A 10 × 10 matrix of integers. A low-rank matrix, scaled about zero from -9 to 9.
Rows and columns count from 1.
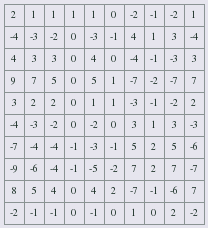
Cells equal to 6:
0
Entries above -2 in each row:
8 5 8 7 8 5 5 4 8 8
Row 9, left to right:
8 5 4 0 4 2 -7 -1 -6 7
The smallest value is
-9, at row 8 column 1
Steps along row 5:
down same down up same down up down up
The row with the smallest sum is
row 8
